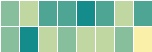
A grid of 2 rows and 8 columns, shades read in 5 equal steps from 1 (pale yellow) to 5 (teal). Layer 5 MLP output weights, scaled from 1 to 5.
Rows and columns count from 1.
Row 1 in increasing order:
2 2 3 4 4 4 4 5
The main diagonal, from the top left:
3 5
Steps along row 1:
down up same up down down up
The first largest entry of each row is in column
5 2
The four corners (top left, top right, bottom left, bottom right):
3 4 3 1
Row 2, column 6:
2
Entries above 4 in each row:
1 1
